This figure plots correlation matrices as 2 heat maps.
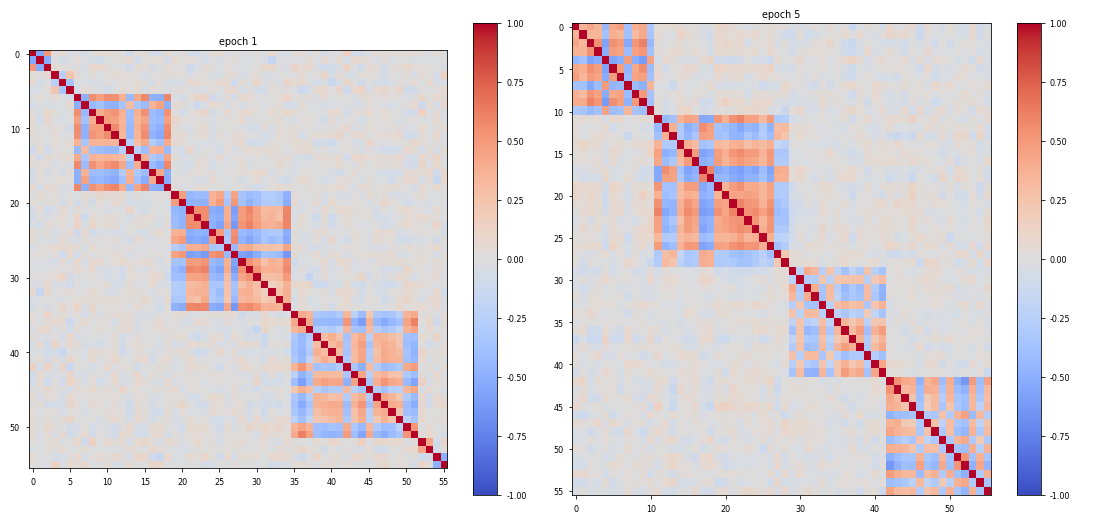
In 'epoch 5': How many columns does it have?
56
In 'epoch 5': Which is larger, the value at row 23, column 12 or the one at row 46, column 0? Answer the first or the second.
the second
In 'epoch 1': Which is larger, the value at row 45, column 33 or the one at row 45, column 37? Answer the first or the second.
the second
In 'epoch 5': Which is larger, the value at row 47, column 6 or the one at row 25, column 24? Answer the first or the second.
the second
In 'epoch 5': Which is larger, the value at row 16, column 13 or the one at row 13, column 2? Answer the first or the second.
the second
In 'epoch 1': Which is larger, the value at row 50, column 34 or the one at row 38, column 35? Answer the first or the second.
the first
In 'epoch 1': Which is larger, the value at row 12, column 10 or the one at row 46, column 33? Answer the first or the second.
the first
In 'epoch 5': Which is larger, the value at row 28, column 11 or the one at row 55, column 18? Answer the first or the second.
the second
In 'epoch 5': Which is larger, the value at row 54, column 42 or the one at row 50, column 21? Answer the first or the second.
the second
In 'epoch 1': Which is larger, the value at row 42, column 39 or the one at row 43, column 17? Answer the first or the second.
the second
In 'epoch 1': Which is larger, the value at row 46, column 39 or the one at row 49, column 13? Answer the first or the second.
the first
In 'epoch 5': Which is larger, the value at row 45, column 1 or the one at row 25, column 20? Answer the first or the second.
the second
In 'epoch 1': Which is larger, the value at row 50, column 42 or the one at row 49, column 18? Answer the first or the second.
the first
